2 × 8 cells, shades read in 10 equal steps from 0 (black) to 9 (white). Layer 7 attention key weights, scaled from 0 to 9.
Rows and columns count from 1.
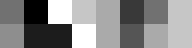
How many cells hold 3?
1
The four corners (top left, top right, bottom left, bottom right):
4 7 5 7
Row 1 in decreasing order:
9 7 7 6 4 4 2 0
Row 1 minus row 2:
-1 -1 8 -2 0 -1 -2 0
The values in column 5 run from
6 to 6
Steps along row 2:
down same up down down up up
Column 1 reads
4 5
